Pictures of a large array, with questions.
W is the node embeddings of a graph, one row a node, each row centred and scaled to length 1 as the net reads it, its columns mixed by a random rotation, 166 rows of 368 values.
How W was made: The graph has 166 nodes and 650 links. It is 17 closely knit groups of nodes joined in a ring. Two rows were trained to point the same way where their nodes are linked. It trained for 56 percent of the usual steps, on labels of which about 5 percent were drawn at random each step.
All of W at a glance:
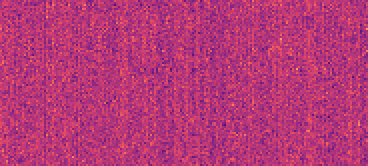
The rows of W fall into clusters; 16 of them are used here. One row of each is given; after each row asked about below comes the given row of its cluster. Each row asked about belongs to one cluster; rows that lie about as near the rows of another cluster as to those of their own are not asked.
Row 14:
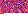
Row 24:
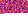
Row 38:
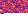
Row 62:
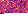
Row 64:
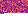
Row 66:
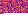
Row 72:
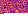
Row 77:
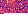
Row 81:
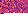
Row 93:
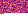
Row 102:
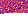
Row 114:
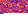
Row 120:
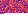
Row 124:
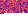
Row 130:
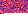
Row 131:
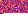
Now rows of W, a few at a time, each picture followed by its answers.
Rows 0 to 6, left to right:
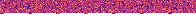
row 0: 72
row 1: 38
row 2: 66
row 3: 14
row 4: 66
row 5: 66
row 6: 81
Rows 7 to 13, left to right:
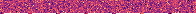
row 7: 64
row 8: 77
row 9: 66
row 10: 64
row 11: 130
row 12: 24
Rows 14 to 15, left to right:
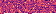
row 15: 120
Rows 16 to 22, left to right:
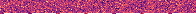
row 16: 114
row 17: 64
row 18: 114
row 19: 14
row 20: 93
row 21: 38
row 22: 93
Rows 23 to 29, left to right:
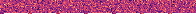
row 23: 114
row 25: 102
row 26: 114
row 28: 24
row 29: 24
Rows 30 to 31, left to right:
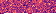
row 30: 120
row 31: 77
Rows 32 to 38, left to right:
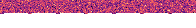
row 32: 81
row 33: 64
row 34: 124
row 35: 66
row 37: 77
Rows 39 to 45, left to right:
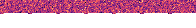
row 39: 66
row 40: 62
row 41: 38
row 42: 77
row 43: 66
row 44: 81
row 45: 120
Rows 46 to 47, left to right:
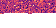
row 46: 102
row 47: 77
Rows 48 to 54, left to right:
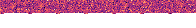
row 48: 38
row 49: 38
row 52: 38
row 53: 93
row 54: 38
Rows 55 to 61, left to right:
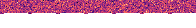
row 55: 130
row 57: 62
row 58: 62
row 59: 93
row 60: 81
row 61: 120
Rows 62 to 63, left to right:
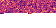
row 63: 66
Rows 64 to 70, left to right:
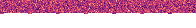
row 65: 24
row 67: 14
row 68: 72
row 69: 72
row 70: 124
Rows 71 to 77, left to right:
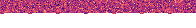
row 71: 72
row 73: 66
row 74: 124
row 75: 93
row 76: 14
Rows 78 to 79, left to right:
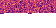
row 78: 62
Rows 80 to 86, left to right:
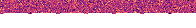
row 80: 77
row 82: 102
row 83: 24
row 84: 124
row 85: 72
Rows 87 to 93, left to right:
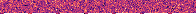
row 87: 120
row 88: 24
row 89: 114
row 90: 81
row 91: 64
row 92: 102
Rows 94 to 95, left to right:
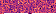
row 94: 24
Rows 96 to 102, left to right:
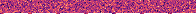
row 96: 66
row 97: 14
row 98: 93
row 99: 64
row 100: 81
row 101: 131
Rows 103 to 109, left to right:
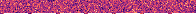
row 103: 77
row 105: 124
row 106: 14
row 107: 102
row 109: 114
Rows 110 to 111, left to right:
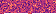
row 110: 93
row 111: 24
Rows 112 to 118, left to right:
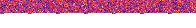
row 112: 72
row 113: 14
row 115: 131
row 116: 66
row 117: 62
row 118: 81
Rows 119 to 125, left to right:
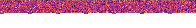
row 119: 131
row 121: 62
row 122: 124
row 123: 102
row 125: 102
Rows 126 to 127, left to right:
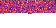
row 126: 24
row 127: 130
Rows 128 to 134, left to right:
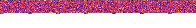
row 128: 14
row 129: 124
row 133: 130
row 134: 64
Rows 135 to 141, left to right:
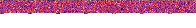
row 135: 64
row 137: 62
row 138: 120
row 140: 14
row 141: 24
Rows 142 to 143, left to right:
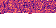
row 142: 120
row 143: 38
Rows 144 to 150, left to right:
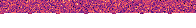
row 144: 93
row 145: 120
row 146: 77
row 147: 72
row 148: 62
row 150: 114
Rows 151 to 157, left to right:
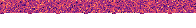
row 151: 62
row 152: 93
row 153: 62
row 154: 120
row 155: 81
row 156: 130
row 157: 72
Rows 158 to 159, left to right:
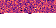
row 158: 124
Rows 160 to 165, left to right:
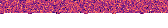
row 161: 120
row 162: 120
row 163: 14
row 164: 24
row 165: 81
